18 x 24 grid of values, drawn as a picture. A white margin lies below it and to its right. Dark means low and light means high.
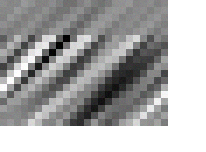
Seam: horizontal, 30% of the way down, the top part calmer. Grain: diagonal, up to the right. Roughest part: middle left. Histogram: bell-shaped.
